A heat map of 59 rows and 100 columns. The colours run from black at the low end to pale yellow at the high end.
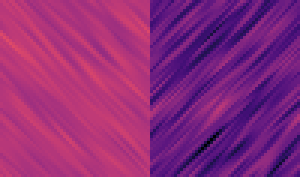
The table splits into one row of 2 panels. Panel 1,1: middling, slanting down to the right, faint in contrast. Panel 1,2: low, slanting up to the right.
